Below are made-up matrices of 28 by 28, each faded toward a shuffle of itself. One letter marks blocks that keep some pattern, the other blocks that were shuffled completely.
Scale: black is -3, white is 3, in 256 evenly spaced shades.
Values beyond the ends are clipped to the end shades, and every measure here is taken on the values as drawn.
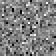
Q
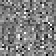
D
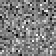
Q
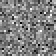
Q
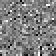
D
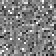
Q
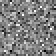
Q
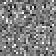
D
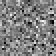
D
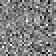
D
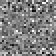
D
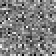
D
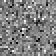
Q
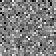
Q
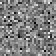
D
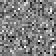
Q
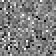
D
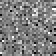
D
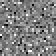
Q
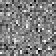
D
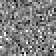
Q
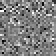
D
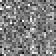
D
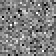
Q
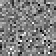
D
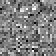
D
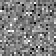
Q
